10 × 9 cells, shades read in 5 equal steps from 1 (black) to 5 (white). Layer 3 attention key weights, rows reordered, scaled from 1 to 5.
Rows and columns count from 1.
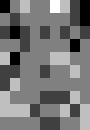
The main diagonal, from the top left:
1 2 2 3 3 3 3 4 4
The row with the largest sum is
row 9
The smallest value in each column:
1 1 2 2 2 2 2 1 1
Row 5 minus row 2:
1 -1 0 0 0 1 1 1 2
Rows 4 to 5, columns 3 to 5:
2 3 3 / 3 3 3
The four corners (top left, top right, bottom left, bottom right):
1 1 3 4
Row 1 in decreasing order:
5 4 4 3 3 3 2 1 1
